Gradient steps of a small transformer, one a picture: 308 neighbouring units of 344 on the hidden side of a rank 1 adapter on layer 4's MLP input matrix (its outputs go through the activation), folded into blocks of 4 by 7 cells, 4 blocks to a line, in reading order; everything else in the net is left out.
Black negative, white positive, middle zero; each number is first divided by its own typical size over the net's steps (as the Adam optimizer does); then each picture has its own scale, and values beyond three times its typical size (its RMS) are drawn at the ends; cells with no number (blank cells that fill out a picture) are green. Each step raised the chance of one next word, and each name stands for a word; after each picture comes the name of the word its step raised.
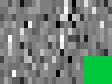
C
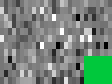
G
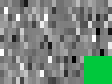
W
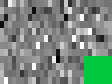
C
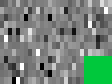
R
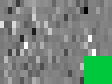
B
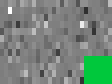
B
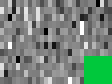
R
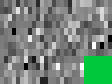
R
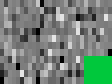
G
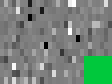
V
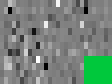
B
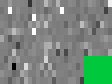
B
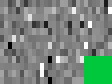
B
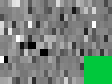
C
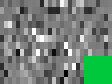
G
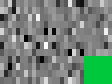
R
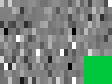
W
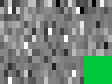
R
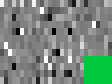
V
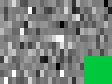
C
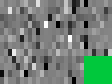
B
